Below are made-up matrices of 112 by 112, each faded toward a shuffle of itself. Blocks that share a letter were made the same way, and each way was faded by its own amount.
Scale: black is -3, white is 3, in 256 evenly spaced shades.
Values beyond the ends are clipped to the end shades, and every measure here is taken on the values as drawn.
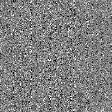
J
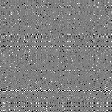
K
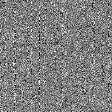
J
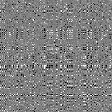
K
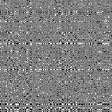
K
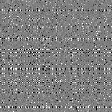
K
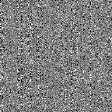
J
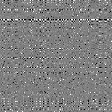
K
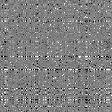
K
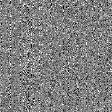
J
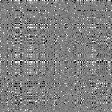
K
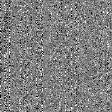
J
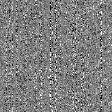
J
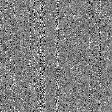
J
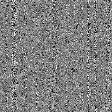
J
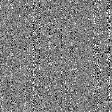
J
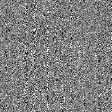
J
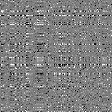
K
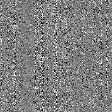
J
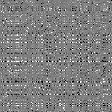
K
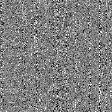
J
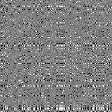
K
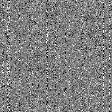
J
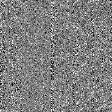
J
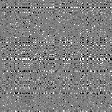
K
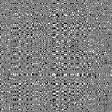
K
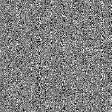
J
